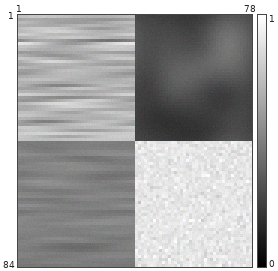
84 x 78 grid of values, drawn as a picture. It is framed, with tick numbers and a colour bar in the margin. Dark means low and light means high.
The table splits into 2 rows of 2 panels. Panel 1,1: high, streaked across. Panel 1,2: low, smooth. Panel 2,1: middling, streaked across, faint in contrast. Panel 2,2: very high, fine-grained, faint in contrast.
